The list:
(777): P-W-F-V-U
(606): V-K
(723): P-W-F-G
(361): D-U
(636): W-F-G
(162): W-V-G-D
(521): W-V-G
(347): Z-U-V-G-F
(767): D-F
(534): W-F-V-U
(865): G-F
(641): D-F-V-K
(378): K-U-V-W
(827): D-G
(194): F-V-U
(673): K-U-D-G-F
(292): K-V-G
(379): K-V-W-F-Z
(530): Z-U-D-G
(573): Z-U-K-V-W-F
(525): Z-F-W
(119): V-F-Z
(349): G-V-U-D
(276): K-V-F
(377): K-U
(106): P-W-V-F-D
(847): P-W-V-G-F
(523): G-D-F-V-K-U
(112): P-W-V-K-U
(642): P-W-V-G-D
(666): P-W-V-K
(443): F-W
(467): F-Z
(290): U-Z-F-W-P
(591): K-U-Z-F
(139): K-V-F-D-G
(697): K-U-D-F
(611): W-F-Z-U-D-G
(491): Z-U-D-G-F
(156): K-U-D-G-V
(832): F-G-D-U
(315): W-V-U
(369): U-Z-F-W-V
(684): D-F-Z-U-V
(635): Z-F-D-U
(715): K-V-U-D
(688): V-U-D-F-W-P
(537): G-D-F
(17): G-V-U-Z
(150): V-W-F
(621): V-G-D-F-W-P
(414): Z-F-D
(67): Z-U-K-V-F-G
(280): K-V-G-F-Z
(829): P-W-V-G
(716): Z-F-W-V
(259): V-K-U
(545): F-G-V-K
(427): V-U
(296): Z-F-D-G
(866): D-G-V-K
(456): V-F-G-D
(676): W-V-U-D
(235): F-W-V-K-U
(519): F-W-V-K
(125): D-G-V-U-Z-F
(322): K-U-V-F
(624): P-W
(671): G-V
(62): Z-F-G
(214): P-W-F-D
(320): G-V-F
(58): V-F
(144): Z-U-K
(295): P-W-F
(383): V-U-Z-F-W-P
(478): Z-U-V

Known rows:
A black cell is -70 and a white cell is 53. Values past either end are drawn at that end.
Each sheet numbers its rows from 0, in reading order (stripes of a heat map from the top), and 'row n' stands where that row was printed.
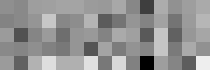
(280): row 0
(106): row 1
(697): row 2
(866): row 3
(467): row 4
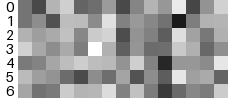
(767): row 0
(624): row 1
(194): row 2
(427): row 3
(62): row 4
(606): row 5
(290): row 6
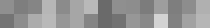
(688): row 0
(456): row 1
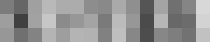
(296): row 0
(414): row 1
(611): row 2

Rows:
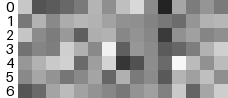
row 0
(377)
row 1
(829)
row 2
(378)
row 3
(295)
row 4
(58)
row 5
(292)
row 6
(537)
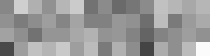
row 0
(671)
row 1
(523)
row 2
(112)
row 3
(865)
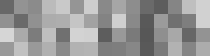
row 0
(723)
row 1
(491)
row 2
(315)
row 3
(521)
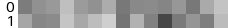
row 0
(621)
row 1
(383)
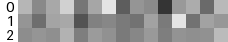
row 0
(716)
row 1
(641)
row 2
(162)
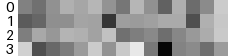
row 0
(832)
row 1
(827)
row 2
(847)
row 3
(144)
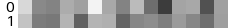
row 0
(478)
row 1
(676)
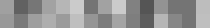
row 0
(530)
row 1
(125)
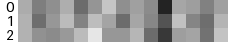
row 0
(379)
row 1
(684)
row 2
(17)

